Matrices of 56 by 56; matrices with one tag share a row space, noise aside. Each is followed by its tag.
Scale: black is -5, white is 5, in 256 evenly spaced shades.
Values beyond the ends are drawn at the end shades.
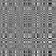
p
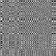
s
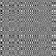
s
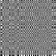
s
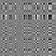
p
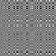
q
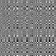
q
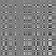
p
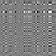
p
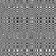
q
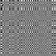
s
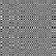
s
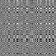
q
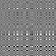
q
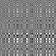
q
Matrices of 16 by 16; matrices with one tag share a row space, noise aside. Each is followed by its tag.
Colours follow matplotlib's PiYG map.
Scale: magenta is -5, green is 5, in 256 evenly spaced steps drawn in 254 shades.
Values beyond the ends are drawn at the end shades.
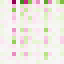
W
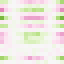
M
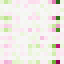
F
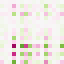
W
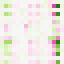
F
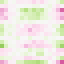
M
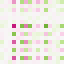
W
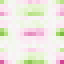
M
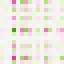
W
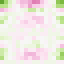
M
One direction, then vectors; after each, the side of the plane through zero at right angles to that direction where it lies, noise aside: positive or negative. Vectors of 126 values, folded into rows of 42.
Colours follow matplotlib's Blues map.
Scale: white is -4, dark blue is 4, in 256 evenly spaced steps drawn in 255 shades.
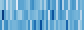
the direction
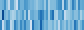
positive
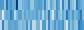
negative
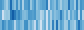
negative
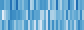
negative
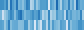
negative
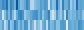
negative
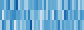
negative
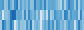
negative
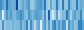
negative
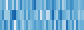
positive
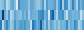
positive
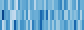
positive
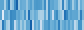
negative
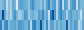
positive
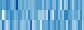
negative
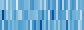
positive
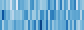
positive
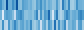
negative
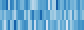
negative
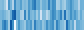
positive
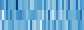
negative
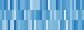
negative
